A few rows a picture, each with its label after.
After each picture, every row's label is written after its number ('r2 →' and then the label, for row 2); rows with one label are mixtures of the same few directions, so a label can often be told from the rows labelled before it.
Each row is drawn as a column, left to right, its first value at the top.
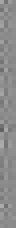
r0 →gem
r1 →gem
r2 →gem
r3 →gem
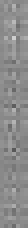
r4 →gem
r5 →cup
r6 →gem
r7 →cup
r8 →cup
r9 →cup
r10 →cup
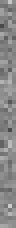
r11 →cup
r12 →cup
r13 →gem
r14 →cup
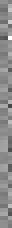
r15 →cup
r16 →cup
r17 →cup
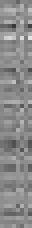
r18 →cup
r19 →cup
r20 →cup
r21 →cup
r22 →gem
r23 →cup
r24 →cup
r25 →cup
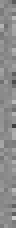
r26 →cup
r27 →cup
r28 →gem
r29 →gem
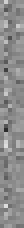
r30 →cup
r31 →gem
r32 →cup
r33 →gem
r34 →cup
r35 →cup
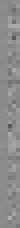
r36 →cup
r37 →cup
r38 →gem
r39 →cup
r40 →cup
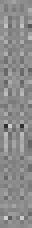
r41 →cup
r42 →gem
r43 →gem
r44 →gem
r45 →gem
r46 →gem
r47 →gem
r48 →cup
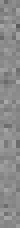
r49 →cup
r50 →gem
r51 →gem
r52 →cup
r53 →cup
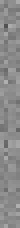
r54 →gem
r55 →cup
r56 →cup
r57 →cup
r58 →gem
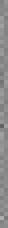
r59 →gem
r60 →gem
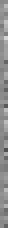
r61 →cup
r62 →cup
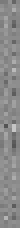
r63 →gem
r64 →gem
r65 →gem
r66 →gem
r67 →gem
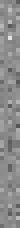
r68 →cup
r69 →gem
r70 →cup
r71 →cup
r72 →gem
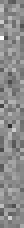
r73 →cup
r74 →cup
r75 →gem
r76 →gem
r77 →cup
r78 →cup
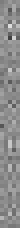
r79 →gem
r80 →cup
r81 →cup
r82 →cup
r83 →cup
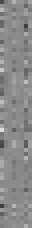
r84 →gem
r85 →gem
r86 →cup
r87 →gem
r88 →gem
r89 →gem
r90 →cup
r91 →gem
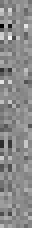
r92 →cup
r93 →gem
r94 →cup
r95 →cup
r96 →cup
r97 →gem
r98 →cup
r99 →gem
